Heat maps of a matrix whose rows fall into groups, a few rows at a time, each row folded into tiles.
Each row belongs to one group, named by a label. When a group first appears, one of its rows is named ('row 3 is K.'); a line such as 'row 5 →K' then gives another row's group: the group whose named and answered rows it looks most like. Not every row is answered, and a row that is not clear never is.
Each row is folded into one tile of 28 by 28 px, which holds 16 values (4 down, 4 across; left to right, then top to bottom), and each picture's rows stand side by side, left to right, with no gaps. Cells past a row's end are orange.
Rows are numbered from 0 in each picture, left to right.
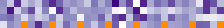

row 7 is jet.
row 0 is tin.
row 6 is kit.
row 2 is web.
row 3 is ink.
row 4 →kit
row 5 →kit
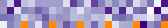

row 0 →tin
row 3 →jet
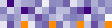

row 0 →jet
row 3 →web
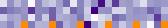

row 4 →kit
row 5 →ink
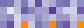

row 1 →jet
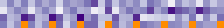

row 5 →jet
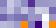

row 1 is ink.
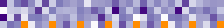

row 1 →tin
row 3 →ink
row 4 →web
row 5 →web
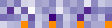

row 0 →tin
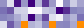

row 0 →tin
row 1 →kit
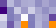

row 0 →web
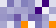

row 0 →ink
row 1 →tin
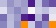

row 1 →kit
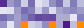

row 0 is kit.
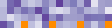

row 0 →jet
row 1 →ink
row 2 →kit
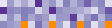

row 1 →jet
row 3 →kit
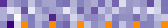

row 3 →tin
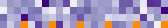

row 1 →tin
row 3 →web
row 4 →jet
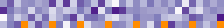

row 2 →ink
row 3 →tin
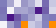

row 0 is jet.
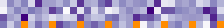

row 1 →jet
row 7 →ink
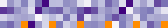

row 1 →jet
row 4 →tin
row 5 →tin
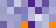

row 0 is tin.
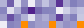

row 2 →kit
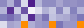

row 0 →tin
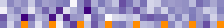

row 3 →web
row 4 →jet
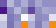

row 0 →web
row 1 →web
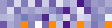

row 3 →web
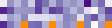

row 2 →web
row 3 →kit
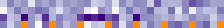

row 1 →ink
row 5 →tin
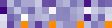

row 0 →web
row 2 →tin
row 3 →kit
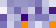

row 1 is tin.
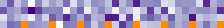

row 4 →kit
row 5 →tin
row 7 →jet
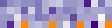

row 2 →ink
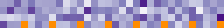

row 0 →jet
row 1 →web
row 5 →kit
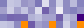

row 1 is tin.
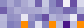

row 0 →web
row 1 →ink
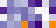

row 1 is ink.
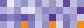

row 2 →jet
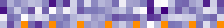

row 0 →web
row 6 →jet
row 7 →ink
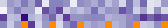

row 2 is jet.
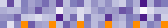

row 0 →ink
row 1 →jet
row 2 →kit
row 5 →kit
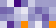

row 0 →tin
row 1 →ink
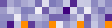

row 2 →tin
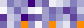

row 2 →ink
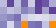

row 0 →ink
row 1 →jet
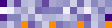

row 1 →jet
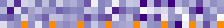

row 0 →tin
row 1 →ink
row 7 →web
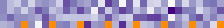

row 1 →ink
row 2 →jet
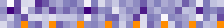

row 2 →jet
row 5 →web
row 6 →tin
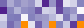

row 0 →web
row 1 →tin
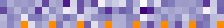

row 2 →ink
